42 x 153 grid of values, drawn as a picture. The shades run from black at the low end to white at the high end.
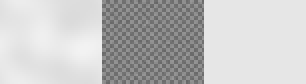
The table splits into one row of 3 panels. Panel 1,1: very high, smooth, faint in contrast. Panel 1,2: middling, checkered. Panel 1,3: very high, flat.
